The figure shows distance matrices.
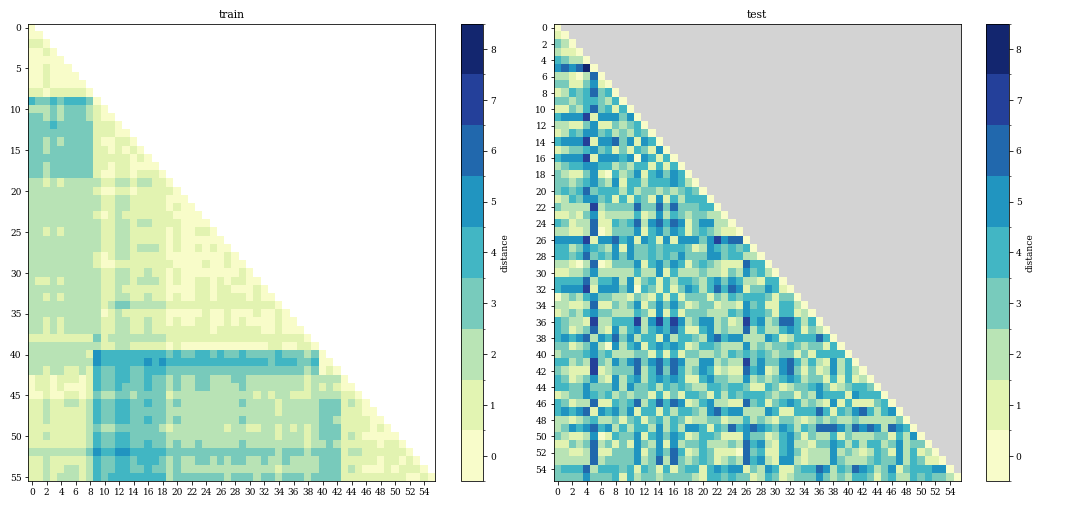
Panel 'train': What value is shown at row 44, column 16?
4
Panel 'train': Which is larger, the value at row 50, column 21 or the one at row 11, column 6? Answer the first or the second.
the second
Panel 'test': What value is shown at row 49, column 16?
4
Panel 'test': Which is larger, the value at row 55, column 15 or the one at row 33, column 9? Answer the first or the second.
the first
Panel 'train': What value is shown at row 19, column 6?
2
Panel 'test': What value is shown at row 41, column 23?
3
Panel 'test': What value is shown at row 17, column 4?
5
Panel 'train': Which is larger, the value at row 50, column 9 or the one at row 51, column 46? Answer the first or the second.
the first
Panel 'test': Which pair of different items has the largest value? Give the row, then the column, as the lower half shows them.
5, 4
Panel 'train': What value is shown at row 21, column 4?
2
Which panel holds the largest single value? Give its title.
test
